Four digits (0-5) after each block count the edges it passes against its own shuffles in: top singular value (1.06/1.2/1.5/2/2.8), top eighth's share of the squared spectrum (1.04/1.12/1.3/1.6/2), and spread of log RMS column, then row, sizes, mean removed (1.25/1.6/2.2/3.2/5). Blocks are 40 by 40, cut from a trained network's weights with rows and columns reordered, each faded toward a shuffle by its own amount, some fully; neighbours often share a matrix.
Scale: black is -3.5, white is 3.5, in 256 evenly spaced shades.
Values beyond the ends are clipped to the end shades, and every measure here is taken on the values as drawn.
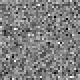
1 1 0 0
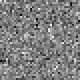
0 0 0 0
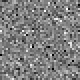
0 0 0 0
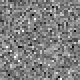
0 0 0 0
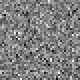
0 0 0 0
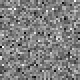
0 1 0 1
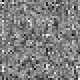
2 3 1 1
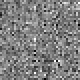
2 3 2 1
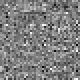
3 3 2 2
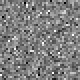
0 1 0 0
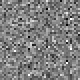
2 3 2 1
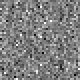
0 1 0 0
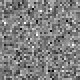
1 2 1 0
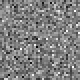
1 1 0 0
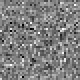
2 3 2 1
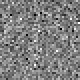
1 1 0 0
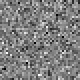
0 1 0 0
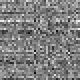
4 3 1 2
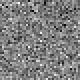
1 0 0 0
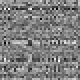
4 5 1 3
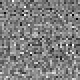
3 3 0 1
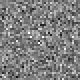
2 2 0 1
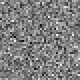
1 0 0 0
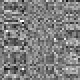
4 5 3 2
